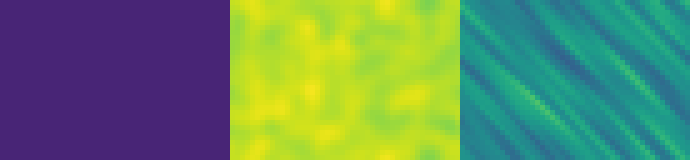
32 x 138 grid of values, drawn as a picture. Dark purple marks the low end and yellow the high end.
It is made of 1 by 3 panels. Panel 1,1: very low, flat. Panel 1,2: very high, blotchy, faint in contrast. Panel 1,3: middling, slanting down to the right.
